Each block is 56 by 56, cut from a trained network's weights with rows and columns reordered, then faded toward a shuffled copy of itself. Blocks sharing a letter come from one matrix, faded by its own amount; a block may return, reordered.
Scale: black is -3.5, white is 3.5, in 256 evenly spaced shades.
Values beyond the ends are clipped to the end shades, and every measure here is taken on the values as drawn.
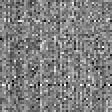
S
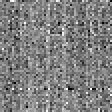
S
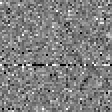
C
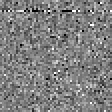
C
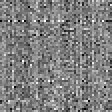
S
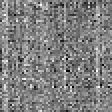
S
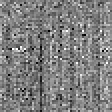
S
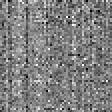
S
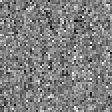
C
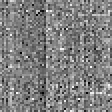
S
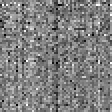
S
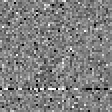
C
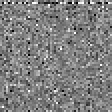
C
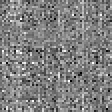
S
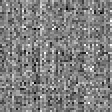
S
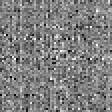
S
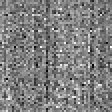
S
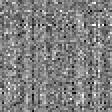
S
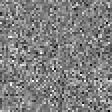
C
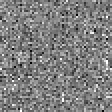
C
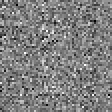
C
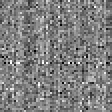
S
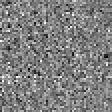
C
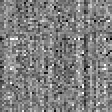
S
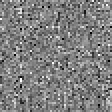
C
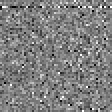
C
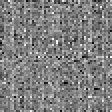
S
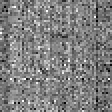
S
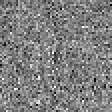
C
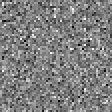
C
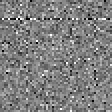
C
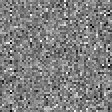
C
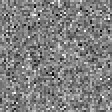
C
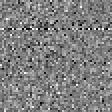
C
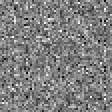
C
